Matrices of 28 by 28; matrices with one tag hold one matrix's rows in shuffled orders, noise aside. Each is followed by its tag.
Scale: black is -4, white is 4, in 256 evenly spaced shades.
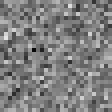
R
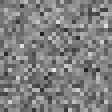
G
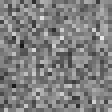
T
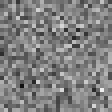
T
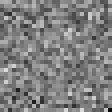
R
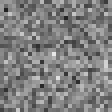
G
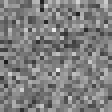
G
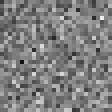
T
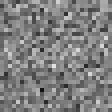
G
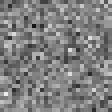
R
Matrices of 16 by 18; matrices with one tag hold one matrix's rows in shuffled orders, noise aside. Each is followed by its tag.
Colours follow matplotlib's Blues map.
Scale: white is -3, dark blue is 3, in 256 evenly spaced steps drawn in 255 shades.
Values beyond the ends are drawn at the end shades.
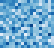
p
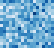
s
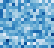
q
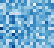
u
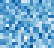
p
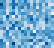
u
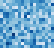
q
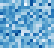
p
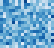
q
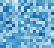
q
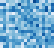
s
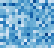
s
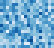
p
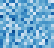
u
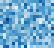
q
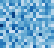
u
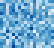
u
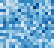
s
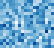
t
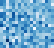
u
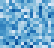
p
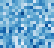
t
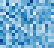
u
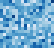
q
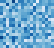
u
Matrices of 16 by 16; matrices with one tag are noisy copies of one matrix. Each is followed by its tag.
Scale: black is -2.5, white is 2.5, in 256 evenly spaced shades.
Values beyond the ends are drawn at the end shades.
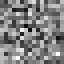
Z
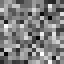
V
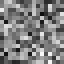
V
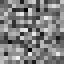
Z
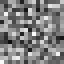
Z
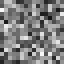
V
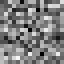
Z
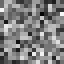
V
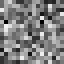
V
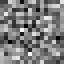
Z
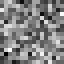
V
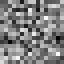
Z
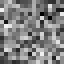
V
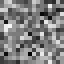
V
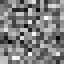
Z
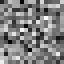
Z
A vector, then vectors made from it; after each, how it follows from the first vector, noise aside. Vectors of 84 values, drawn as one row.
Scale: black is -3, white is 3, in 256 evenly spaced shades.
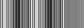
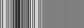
partly zeroed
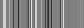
partly zeroed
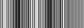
copied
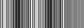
copied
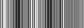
copied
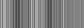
shrunk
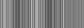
shrunk
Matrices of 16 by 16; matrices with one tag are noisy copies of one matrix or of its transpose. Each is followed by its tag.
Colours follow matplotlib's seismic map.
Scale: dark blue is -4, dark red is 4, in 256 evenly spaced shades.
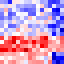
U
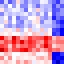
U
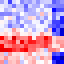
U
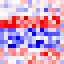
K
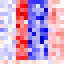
K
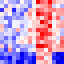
U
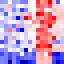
U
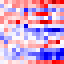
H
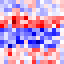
K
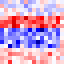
K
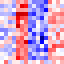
K
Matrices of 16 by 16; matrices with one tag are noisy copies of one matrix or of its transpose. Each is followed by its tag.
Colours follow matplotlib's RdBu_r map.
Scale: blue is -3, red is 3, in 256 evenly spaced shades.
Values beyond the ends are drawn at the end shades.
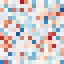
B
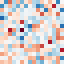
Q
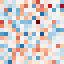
B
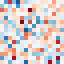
Q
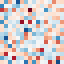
Q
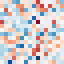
B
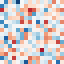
Q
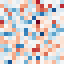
B
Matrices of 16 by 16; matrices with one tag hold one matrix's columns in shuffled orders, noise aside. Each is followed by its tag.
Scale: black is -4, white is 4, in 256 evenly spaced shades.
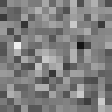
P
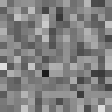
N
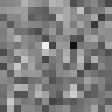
P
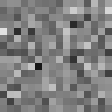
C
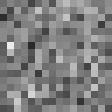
P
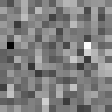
P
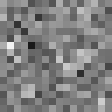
P
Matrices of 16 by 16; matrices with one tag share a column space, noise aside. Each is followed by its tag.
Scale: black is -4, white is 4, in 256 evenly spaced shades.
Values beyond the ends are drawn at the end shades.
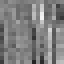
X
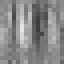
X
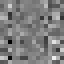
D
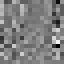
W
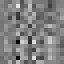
D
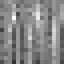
X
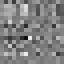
W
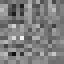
W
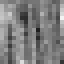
X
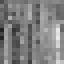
X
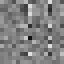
W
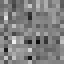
D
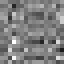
D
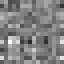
D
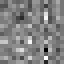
D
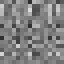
W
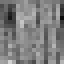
X
